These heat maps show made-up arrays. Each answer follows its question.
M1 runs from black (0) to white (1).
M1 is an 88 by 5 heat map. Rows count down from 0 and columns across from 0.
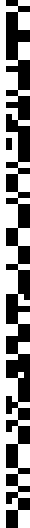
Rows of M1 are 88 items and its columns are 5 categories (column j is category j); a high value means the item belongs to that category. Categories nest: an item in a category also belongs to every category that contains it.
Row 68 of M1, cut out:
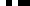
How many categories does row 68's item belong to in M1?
2
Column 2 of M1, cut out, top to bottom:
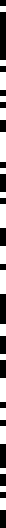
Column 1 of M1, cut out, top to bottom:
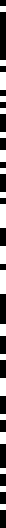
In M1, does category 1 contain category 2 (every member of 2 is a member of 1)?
no
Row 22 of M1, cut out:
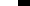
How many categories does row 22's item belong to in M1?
3
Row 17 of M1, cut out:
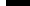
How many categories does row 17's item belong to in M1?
1
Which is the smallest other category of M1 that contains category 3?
0
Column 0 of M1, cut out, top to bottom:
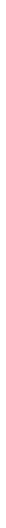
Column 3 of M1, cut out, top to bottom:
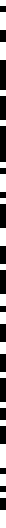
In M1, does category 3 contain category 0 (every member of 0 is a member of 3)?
no
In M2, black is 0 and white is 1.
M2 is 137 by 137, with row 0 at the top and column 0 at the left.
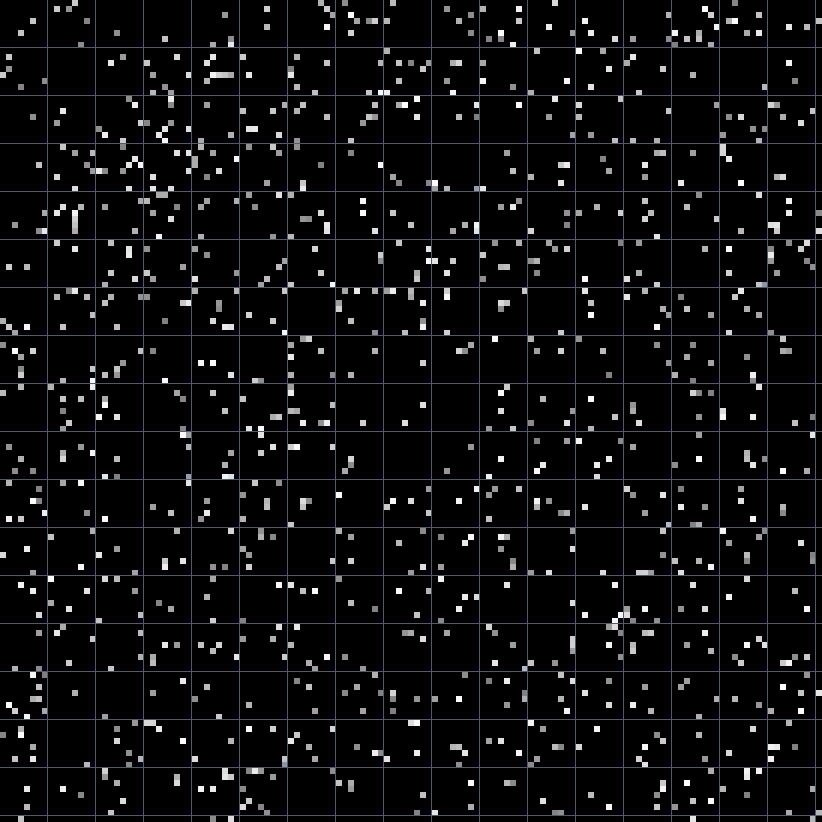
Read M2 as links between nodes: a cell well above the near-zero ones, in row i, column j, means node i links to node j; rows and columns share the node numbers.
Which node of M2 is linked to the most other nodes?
node 48
